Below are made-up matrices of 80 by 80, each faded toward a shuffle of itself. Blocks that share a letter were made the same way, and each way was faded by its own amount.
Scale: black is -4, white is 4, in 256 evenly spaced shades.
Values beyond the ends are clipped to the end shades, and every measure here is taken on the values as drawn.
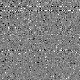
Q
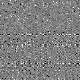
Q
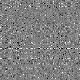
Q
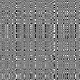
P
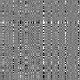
P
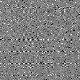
Q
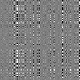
P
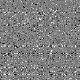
Q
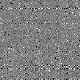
Q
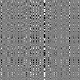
P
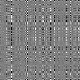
P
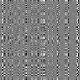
P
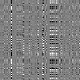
P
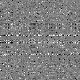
Q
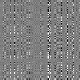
P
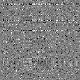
Q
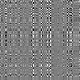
P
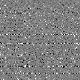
Q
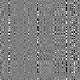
P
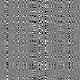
P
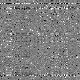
Q
